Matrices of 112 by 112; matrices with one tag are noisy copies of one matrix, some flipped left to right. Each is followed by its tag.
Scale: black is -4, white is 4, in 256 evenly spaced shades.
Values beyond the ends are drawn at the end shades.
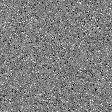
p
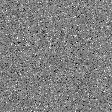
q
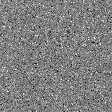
q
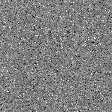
q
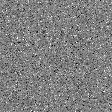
q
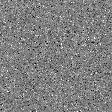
q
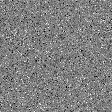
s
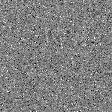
q
